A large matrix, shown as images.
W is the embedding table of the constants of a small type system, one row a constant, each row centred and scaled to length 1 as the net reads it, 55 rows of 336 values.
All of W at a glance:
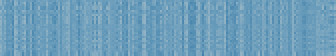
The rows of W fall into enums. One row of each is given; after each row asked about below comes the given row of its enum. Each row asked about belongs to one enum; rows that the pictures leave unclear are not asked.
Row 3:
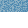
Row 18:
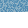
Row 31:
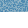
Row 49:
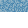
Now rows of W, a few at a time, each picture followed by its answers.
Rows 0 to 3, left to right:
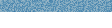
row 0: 49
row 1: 31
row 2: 3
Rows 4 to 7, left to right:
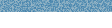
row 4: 3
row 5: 31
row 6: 18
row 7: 18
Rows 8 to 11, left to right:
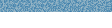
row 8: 18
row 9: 18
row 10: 49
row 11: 3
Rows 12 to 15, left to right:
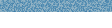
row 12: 49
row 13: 18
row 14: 18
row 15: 31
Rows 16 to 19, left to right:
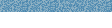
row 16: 3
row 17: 3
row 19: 3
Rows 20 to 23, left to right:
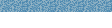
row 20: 3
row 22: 3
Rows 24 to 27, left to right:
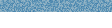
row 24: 49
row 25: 31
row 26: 18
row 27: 49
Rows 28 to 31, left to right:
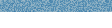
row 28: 49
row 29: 31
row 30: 3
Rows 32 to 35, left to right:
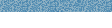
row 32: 3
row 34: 31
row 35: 3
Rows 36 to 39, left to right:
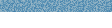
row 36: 49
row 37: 18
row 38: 3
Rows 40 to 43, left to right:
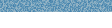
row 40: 18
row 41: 31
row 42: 49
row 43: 18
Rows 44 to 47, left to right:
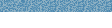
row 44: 31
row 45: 3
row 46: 3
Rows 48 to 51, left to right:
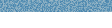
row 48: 18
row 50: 3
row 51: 31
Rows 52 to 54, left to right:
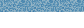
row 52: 31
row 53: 31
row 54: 31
